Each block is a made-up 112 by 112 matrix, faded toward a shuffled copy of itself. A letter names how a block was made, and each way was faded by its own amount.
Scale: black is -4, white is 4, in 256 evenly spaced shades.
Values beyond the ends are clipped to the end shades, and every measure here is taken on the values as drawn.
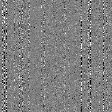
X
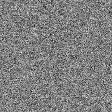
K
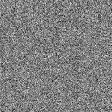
K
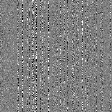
X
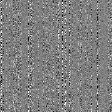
X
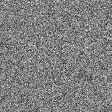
K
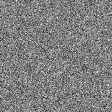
K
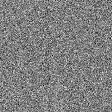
K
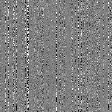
X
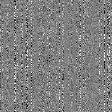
X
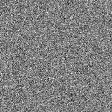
K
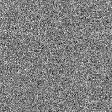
K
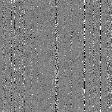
X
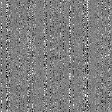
X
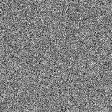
K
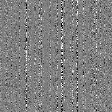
X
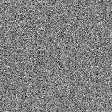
K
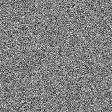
K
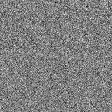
K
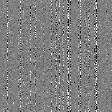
X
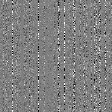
X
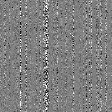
X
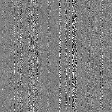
X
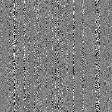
X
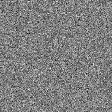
K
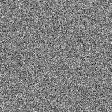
K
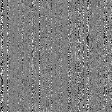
X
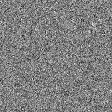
K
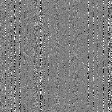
X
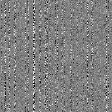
X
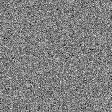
K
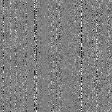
X
